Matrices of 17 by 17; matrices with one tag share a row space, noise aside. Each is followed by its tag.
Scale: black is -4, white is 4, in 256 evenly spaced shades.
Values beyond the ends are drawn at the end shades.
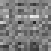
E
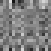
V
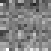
E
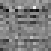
E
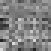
E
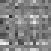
E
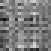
E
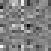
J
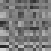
E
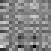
E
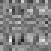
V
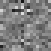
J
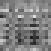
E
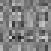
V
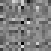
J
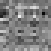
E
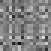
V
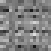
E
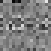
V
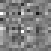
J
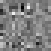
J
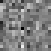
J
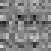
E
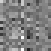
J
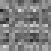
E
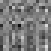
V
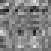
E
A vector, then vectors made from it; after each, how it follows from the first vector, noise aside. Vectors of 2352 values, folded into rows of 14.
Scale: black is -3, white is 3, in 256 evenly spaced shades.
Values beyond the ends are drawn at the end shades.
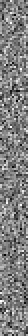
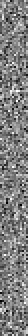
negated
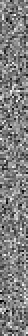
negated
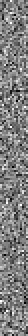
copied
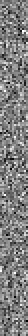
wrapped around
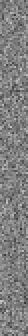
shrunk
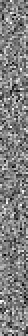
copied
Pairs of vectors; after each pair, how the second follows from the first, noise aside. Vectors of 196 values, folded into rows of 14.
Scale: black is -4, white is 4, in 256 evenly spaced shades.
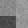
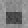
wrapped around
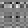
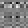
copied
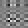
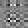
copied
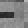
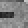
copied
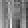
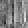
wrapped around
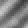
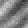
copied
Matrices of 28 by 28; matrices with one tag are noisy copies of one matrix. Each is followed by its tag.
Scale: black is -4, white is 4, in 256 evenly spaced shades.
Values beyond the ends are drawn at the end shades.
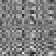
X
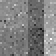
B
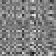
X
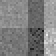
B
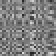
X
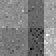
B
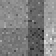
B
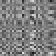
X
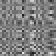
X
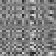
X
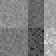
B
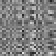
X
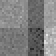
B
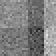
B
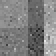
B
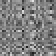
X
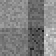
B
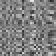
X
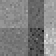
B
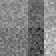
B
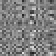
X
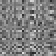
X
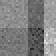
B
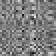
X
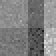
B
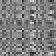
X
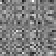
X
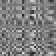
X
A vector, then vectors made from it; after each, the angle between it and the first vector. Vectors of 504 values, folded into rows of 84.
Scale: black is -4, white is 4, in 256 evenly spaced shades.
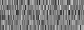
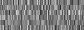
nearly opposite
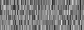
orthogonal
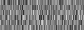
partly opposed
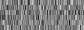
nearly parallel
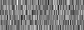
partly opposed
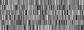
partly opposed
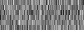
partly aligned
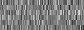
nearly opposite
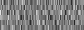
partly opposed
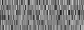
nearly parallel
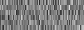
nearly parallel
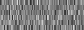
partly opposed
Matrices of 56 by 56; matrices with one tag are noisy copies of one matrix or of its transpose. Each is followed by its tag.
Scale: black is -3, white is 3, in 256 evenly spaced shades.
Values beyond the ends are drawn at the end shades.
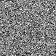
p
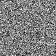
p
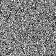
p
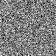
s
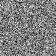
s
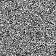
p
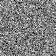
s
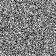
s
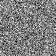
s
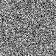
s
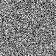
s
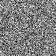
s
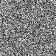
s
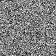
p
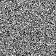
p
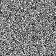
p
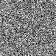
s
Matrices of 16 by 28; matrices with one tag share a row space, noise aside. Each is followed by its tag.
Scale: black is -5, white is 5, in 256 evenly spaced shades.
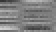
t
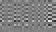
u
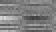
t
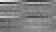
t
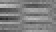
t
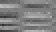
t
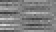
t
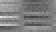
t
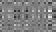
u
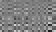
u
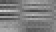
t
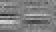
t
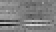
t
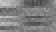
t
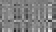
u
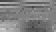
t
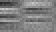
t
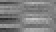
t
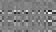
u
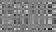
u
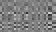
u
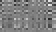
u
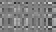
u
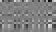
u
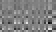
u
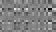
u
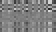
u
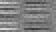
t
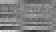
t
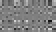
u
